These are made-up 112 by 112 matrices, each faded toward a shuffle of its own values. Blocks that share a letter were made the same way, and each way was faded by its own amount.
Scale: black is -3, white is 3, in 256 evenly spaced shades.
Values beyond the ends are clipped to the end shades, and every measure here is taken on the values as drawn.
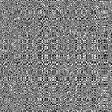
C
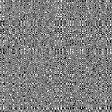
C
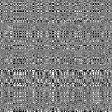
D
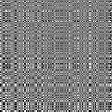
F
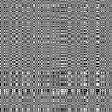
F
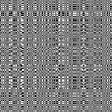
F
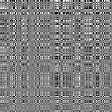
F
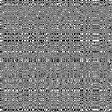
D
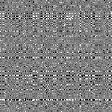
D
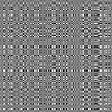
F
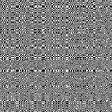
D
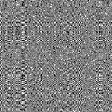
C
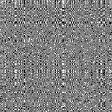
C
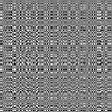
F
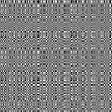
F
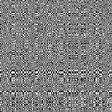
D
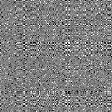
C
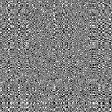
C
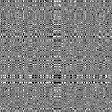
D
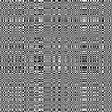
F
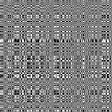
F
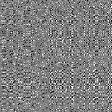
C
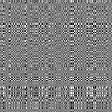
F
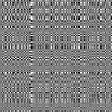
F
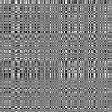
F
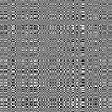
F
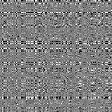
D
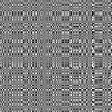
F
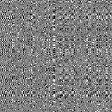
C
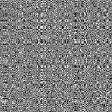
C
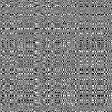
D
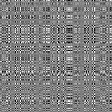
F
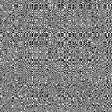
C
